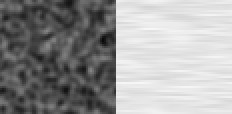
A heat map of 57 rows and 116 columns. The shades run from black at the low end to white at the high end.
It is made of 1 by 2 panels. Panel 1,1: low, blotchy. Panel 1,2: very high, streaked across, faint in contrast.
